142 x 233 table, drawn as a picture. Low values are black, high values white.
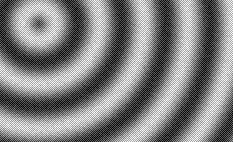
No row or column stands out. Rings spread out from the top left. There is no overall slope.
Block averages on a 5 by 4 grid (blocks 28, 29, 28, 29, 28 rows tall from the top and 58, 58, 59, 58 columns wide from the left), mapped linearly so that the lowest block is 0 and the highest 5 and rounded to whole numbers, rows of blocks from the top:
4213
2213
3223
0222
5222
